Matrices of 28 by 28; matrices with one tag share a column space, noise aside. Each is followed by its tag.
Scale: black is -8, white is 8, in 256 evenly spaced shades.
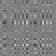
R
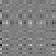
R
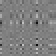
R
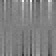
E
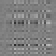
R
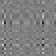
R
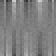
E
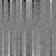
E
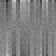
E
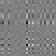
R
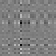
R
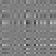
R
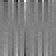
E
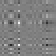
R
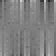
E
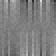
E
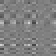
R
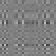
R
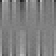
E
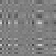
R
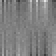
E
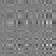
R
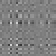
R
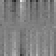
E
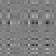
R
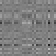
R
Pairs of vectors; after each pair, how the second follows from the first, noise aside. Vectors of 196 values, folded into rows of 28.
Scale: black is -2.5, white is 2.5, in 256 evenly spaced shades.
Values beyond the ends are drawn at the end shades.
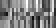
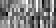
copied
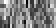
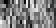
negated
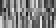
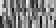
negated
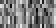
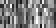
negated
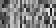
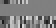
partly zeroed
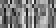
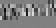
partly zeroed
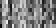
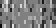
partly zeroed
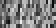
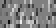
partly zeroed
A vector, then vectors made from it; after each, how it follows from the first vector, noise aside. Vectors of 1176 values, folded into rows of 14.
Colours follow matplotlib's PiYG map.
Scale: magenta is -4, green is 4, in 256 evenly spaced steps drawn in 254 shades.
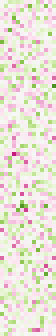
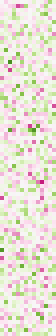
reversed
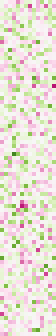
negated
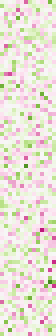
wrapped around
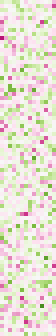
wrapped around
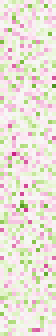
copied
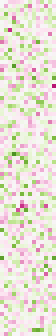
negated
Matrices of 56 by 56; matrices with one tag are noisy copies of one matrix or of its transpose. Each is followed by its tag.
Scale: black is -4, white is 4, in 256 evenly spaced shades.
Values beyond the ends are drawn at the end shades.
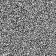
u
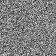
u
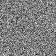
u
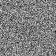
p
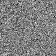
u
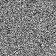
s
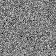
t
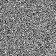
s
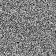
p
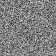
t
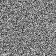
u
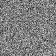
s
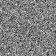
p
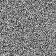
u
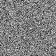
p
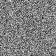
p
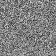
t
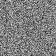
p
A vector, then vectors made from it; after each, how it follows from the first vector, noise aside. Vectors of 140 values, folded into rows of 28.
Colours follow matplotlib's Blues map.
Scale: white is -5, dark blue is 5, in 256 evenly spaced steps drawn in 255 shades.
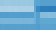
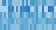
sign-scrambled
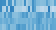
sign-scrambled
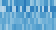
sign-scrambled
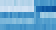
scaled up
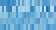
sign-scrambled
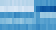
scaled up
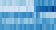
scaled up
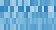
sign-scrambled
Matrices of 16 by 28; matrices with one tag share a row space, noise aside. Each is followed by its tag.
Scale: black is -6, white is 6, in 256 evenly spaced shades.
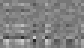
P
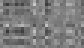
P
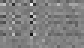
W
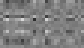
P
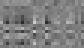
P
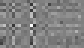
W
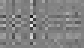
W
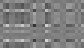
P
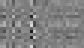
W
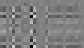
W
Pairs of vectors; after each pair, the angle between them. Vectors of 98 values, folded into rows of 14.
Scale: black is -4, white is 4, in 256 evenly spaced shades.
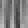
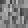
orthogonal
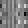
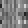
nearly parallel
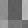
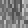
partly aligned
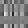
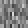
partly opposed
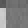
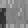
nearly opposite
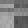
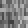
partly opposed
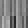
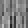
nearly parallel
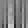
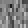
partly opposed
